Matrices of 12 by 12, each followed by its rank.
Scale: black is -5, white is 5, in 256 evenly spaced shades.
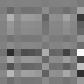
one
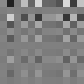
one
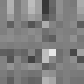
two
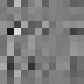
two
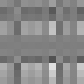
one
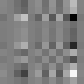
one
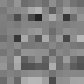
two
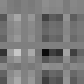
one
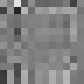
two
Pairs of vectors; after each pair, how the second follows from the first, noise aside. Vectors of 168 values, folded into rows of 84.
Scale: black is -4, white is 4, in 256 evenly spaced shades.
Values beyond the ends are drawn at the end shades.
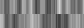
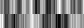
scaled up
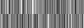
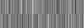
shrunk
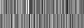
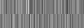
shrunk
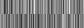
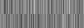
shrunk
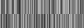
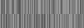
shrunk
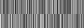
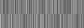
shrunk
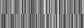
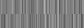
shrunk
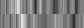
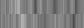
shrunk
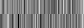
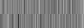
shrunk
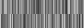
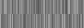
shrunk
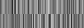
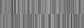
shrunk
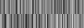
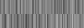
shrunk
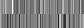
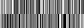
scaled up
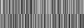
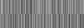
shrunk
